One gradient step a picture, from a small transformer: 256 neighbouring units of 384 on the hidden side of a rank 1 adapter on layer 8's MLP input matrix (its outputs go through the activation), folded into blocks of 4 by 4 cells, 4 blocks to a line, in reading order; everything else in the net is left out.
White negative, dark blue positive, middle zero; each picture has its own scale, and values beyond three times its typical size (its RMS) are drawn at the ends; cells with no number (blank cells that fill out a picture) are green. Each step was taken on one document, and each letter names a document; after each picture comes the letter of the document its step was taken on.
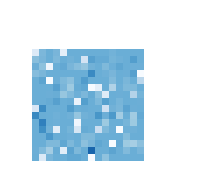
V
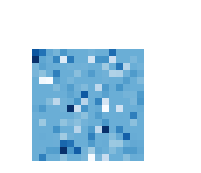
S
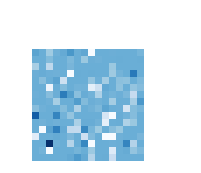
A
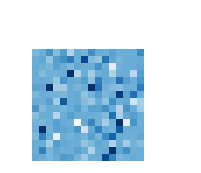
A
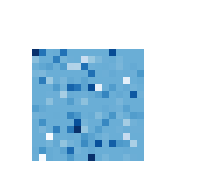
V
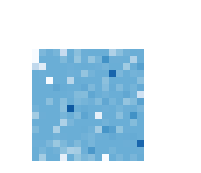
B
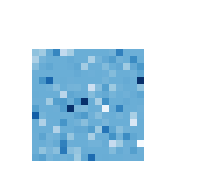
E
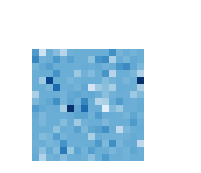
E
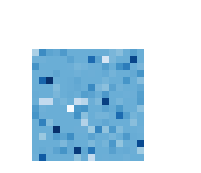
S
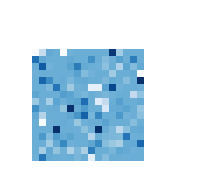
E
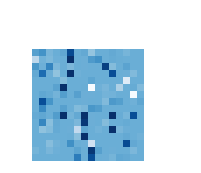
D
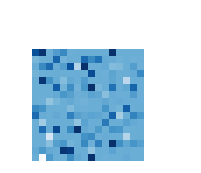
V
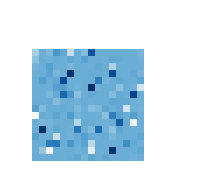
A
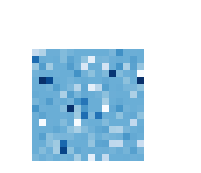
E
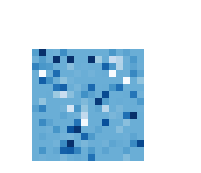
S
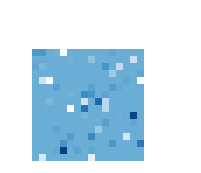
S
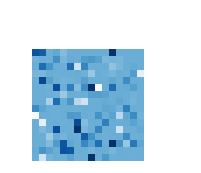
V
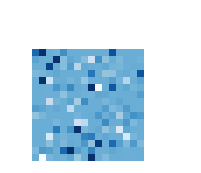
V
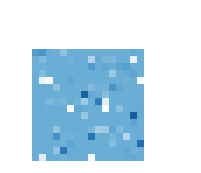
S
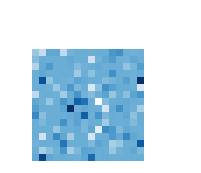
E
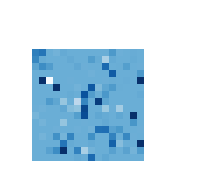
S
